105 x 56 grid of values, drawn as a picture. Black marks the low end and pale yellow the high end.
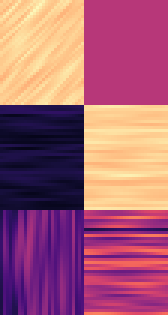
It is made of 3 by 2 panels. Panel 1,1: very high, slanting up to the right, faint in contrast. Panel 1,2: middling, flat. Panel 2,1: very low, streaked across, faint in contrast. Panel 2,2: very high, streaked across, faint in contrast. Panel 3,1: low, streaked downward. Panel 3,2: middling, streaked across, strong in contrast.
